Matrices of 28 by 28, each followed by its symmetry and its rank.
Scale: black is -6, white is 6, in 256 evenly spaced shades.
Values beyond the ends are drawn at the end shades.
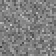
neither, full rank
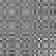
symmetric, rank two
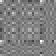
symmetric, rank two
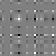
symmetric, rank one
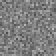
neither, full rank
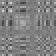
symmetric, rank two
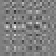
neither, rank two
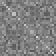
symmetric, rank five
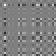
symmetric, rank one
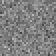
neither, full rank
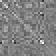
symmetric, rank five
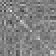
symmetric, rank five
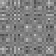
symmetric, rank two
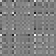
symmetric, rank two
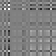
symmetric, rank one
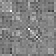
symmetric, rank five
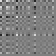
symmetric, rank one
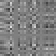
neither, rank two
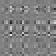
neither, rank two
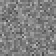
neither, full rank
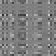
neither, rank two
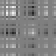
symmetric, rank one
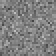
neither, full rank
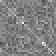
symmetric, rank five
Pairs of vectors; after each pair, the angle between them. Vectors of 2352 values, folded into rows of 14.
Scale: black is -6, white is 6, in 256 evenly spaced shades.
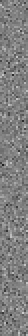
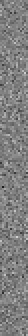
partly aligned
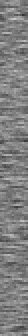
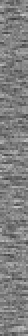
nearly opposite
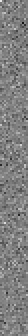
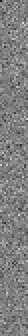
nearly opposite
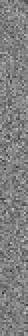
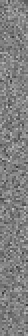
nearly parallel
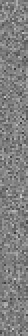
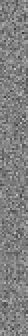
nearly opposite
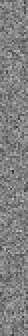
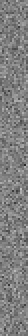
orthogonal
